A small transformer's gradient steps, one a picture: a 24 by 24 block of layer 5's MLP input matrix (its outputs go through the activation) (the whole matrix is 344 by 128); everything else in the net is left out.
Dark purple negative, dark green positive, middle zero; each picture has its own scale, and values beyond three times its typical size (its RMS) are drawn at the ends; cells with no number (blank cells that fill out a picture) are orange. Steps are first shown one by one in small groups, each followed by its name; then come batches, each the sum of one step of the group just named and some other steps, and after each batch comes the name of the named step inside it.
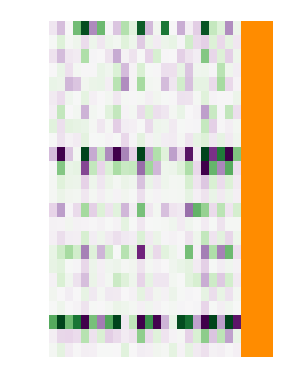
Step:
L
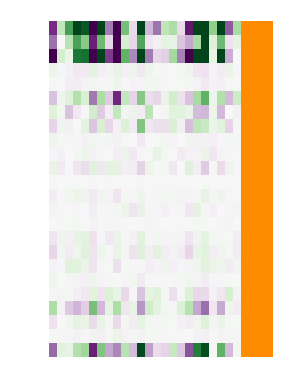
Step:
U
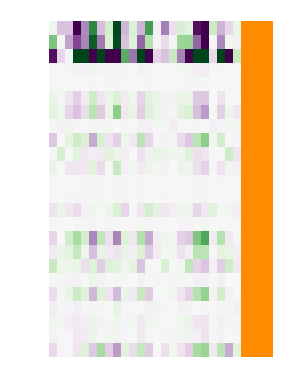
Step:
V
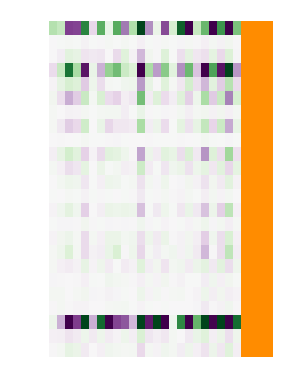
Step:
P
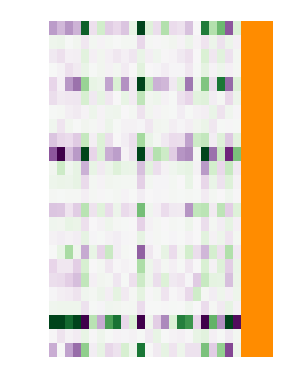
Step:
L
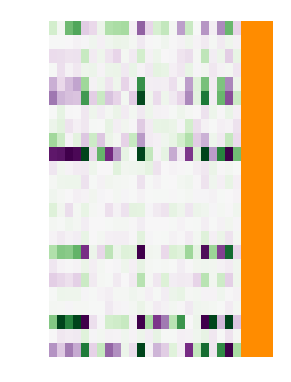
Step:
L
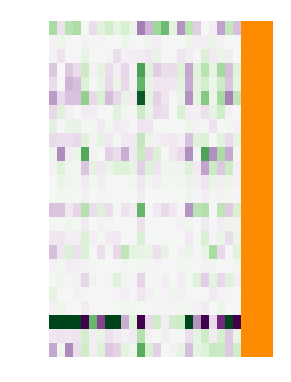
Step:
L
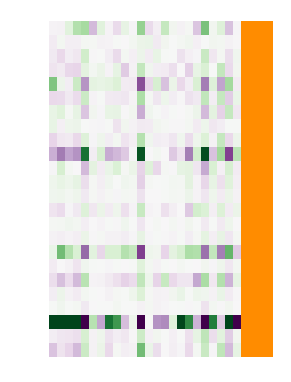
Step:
L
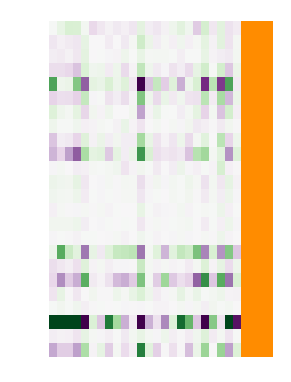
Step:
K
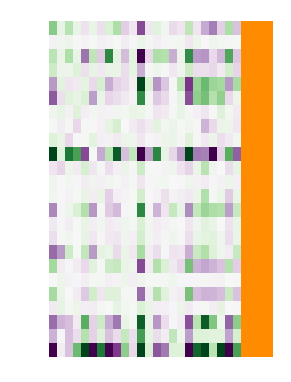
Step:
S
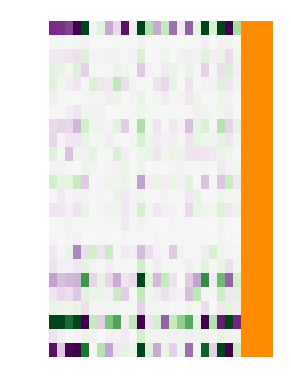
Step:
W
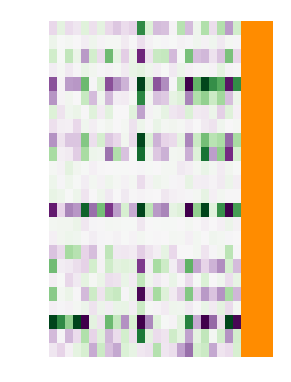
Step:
S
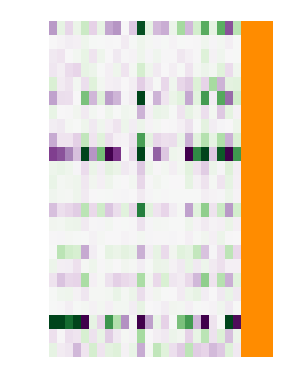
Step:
K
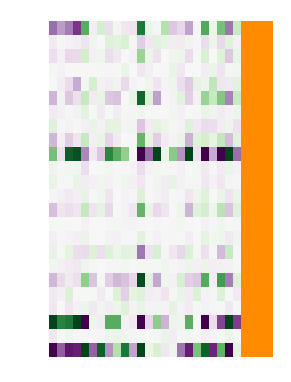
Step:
W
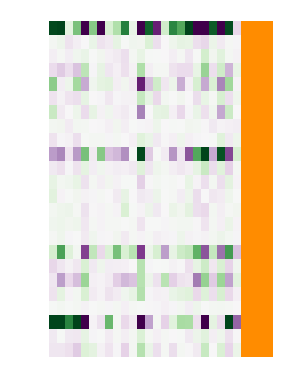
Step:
K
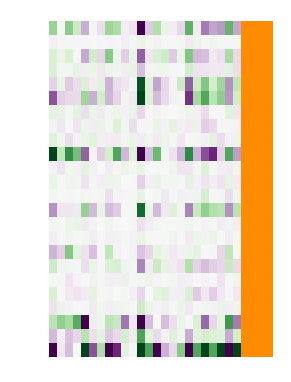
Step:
S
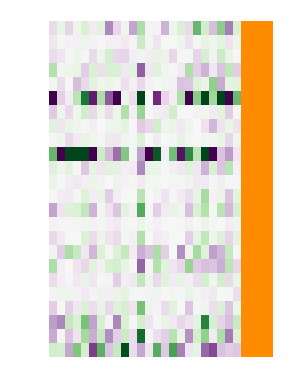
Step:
S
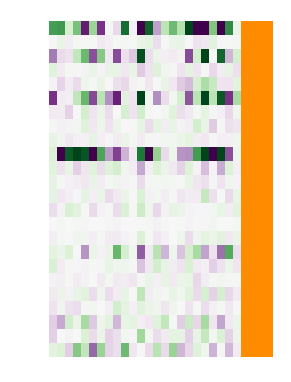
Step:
S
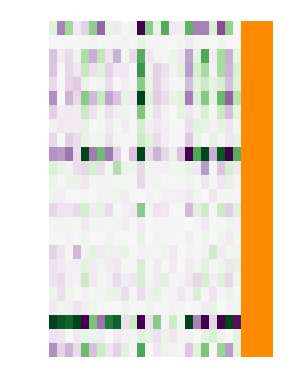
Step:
W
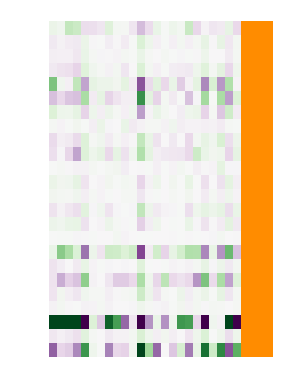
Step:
K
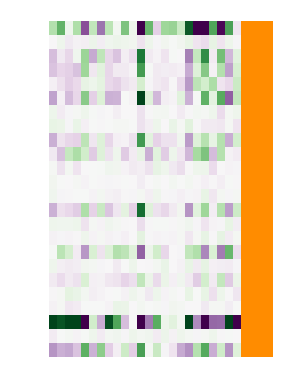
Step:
K
